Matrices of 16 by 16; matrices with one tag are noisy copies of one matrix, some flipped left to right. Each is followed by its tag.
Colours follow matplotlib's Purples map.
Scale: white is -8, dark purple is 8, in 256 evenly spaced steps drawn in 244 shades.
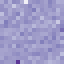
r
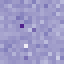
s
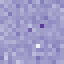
s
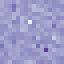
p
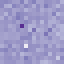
s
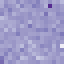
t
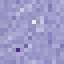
p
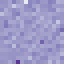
r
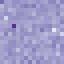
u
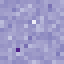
p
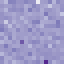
r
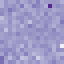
t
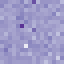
s
